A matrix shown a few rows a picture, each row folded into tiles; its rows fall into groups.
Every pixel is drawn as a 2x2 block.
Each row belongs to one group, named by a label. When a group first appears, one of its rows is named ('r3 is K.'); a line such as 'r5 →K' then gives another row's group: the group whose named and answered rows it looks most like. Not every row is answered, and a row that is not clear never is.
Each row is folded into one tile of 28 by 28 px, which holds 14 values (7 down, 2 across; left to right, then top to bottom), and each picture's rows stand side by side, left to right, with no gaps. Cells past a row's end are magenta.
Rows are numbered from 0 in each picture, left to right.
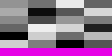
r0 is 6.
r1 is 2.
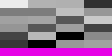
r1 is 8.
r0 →2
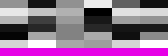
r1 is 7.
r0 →8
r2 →8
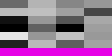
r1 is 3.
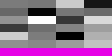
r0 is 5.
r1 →8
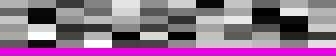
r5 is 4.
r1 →8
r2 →2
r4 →7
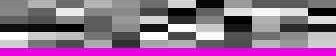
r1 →3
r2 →2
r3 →6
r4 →4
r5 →5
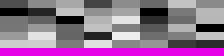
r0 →6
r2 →7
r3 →2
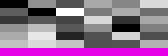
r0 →6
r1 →4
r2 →3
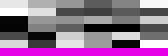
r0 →4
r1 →5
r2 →3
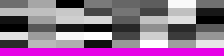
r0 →3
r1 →5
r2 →8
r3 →7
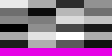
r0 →3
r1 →5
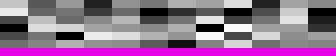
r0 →4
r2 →7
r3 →2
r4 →6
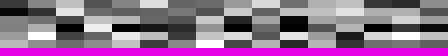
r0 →6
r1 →4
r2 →5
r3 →8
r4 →3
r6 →2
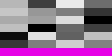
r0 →2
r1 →7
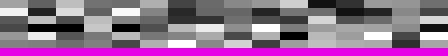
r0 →5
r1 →4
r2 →3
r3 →6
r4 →6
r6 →6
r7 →2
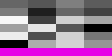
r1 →5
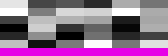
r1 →8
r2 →4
